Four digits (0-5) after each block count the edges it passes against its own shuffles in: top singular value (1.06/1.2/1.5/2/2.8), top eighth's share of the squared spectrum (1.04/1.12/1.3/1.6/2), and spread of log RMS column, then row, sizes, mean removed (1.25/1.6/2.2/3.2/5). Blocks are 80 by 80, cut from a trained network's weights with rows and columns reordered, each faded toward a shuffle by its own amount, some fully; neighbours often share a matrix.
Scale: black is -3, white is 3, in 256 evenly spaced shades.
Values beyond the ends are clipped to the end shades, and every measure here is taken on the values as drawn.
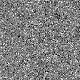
3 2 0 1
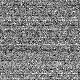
3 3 0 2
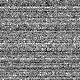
4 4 2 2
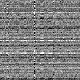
5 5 2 3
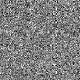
3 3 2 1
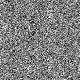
2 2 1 0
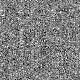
2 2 0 1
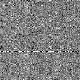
3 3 1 2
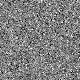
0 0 0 0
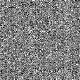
3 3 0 2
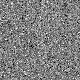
0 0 0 0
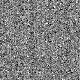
2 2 0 1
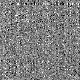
3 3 0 2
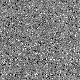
2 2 0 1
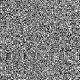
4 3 2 1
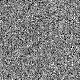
2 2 0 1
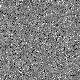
0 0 0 0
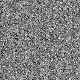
1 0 0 0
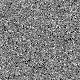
0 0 0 0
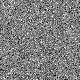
0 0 0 0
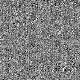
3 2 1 1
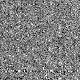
2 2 0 1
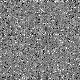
2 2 0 1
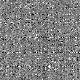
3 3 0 2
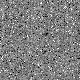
1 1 0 0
